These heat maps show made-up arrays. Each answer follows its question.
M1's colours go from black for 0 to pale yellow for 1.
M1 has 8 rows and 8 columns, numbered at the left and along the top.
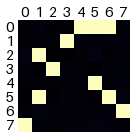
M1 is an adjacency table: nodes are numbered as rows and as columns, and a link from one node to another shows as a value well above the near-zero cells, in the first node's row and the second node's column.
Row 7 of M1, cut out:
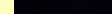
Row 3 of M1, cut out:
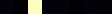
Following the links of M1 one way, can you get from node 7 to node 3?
yes
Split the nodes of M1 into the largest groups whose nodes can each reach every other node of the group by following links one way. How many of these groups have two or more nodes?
2
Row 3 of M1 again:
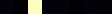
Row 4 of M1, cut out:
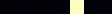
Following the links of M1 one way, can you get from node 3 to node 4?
no
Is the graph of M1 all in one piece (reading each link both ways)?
yes
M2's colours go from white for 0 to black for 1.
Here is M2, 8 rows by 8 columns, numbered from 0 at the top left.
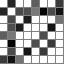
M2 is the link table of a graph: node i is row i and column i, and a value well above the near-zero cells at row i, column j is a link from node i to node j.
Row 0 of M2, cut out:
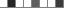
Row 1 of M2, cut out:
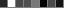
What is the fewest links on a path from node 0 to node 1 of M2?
1
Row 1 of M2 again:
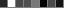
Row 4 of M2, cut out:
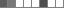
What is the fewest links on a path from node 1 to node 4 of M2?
1
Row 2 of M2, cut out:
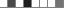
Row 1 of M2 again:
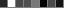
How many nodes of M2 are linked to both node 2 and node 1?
2
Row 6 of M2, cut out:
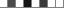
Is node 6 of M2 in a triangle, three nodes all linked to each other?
yes
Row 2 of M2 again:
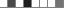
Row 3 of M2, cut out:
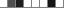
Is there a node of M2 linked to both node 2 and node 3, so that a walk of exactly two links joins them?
yes
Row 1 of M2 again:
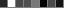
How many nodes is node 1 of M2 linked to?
7
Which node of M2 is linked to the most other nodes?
node 1
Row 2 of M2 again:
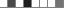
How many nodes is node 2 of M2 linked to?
3
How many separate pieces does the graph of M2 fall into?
1
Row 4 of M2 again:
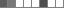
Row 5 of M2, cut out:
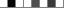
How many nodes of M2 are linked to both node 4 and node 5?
1
